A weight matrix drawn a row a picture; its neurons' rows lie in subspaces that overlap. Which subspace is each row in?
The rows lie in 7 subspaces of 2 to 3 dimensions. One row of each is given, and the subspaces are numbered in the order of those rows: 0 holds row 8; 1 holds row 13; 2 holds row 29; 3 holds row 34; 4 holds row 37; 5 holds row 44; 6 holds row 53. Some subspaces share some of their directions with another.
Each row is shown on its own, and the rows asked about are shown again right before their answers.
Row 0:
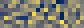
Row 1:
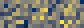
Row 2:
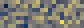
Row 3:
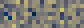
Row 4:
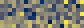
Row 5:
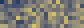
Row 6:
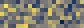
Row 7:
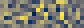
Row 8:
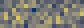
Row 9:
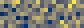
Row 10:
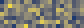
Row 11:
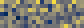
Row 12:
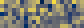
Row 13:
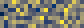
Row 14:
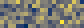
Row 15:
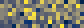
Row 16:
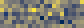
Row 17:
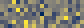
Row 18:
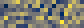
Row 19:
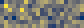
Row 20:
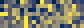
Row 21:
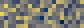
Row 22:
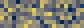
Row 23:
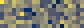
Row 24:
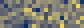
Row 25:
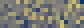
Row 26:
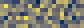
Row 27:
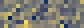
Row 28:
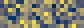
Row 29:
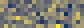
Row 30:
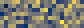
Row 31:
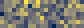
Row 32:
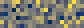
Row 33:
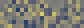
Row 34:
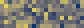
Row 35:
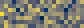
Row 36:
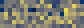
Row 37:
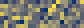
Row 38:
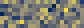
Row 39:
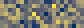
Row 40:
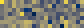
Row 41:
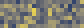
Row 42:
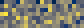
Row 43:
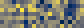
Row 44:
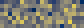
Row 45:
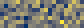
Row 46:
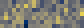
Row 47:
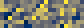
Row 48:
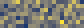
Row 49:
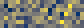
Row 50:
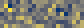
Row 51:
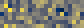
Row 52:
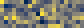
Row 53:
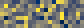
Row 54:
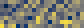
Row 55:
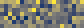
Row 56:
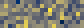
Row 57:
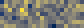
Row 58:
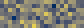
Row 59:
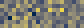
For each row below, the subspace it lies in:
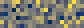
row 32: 0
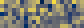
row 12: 0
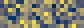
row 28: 4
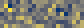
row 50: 2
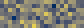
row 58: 4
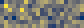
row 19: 2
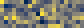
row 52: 2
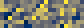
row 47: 5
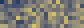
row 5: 3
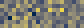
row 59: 4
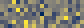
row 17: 1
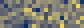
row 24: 3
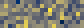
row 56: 1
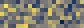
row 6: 6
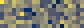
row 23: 3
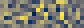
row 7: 6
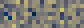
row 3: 4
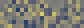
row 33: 1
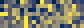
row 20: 0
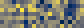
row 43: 0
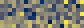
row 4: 3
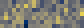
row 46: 0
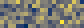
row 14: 6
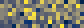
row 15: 3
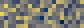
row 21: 1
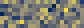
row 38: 4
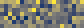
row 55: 5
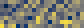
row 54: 3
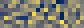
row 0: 6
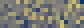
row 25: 3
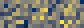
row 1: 5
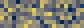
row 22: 4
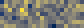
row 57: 2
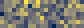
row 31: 2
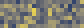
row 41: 6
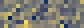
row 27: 5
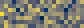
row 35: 1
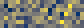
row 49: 2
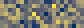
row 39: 4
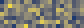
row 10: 2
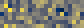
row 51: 2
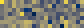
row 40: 3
